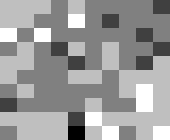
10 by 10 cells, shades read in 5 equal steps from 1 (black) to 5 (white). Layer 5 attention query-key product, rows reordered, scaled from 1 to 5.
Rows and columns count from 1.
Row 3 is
5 3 5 3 3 3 3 3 2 3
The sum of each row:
33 33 33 31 32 36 35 33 39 37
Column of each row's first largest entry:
1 5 1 2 1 1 9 9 6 7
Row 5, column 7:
4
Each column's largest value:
5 4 5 4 5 5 5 4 5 5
